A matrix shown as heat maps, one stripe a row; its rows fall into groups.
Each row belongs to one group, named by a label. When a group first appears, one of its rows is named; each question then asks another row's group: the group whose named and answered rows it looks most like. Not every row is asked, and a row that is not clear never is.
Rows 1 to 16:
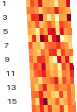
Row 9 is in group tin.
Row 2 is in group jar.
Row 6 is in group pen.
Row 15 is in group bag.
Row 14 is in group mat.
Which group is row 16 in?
mat
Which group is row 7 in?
jar
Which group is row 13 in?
bag
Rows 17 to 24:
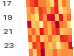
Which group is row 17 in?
mat
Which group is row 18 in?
pen
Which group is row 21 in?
pen
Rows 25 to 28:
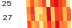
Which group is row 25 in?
pen
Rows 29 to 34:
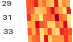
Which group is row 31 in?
jar
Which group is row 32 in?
tin
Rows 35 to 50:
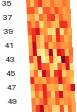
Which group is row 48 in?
pen
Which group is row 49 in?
bag
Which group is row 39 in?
mat
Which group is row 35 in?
bag
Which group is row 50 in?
mat
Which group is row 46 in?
jar
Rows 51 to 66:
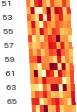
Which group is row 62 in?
pen
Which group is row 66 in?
bag
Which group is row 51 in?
bag
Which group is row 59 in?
mat
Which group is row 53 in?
bag
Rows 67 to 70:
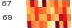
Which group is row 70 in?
tin
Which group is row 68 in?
tin
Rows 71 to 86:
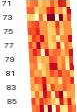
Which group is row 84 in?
pen
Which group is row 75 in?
mat
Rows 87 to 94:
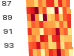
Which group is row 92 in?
pen
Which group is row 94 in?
jar
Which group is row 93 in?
mat
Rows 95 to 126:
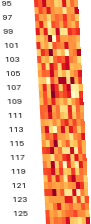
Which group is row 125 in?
jar
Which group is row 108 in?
pen
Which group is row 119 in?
mat
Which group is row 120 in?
pen
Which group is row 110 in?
mat
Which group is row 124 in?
bag
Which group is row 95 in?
mat
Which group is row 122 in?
mat
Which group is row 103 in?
jar
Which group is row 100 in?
bag
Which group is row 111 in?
mat
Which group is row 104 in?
pen
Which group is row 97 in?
jar
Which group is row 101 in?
jar
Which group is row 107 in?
pen
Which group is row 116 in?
mat
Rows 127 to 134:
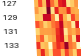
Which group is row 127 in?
pen
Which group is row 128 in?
bag
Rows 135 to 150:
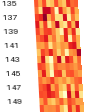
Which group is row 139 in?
tin
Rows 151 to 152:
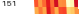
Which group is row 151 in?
pen
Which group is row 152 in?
pen
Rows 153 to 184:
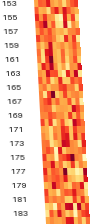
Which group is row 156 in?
mat
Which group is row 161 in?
bag
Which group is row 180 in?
jar
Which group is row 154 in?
jar
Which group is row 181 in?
tin
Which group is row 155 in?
tin
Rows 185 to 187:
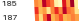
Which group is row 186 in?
jar
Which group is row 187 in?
bag
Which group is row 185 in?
tin
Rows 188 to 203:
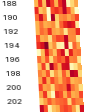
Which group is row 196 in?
jar
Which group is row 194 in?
mat
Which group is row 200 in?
jar
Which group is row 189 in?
jar
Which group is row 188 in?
pen
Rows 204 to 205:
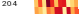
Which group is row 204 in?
pen
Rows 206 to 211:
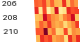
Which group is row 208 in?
tin
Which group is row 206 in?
mat
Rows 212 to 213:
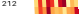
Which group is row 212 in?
pen
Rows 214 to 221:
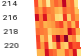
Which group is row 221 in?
tin
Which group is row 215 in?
tin
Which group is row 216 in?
mat
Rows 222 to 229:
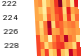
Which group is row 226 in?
bag
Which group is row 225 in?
bag
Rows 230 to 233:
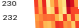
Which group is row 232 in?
tin
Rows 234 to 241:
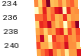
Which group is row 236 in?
mat
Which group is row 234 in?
bag
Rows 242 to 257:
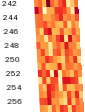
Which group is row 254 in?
bag
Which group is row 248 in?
jar
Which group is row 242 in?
pen
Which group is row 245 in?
mat
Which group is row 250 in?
tin
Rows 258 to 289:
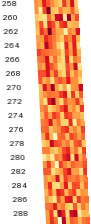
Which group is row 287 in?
mat
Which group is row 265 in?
tin
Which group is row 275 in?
mat
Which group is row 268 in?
mat
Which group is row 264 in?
tin
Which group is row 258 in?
tin
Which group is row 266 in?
mat
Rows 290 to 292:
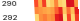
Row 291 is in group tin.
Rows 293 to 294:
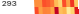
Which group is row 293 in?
tin
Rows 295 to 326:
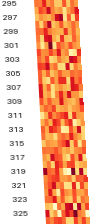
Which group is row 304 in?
mat
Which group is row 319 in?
tin
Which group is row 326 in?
tin
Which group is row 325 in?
jar
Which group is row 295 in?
mat
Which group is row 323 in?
mat
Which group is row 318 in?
pen
